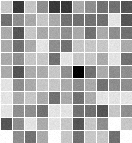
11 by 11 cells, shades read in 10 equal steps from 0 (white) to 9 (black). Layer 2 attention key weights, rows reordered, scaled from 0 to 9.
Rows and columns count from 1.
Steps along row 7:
up down down same up up down up down same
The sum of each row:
52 44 41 31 30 46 35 28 38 31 28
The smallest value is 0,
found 4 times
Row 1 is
2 7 2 4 7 7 3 4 5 5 6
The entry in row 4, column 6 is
5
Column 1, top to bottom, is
2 5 3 3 3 3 1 1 1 6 0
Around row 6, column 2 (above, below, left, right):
4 4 3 3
